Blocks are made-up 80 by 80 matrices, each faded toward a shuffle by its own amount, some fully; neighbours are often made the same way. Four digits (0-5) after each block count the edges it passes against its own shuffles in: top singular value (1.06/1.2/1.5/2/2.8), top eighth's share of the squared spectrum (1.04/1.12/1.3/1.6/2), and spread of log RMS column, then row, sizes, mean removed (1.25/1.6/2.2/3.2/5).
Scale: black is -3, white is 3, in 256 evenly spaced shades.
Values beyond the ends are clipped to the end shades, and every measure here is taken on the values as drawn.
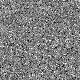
0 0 0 0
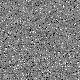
0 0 0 0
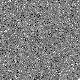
0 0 1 0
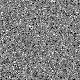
2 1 0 0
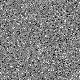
2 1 0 0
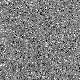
2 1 0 0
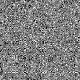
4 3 1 1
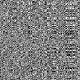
4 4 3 3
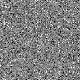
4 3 2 1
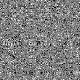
3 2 1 1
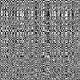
5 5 4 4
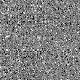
3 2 0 1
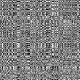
5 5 4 4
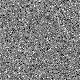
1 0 0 0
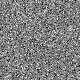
1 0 0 0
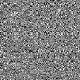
4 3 2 2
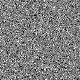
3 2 0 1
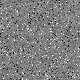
0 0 0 0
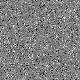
0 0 0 0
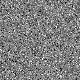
0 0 0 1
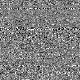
1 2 0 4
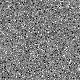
0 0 0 0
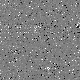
2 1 0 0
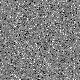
0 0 0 0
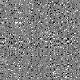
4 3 2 2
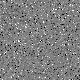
0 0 0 0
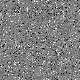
2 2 0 1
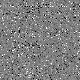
3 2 1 2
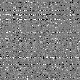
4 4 2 3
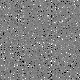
3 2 1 0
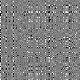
5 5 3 3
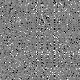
4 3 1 1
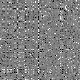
4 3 2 2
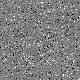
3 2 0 0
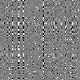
5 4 3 2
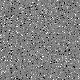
3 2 1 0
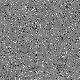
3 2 1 0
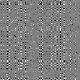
5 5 4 3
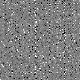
4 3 2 1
